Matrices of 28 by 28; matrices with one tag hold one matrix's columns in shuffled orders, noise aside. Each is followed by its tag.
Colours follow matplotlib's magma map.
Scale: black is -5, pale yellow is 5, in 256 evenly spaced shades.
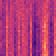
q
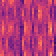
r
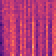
q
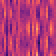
r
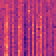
q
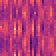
r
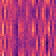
r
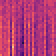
q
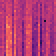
q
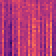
q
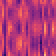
r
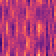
r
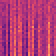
q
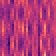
r
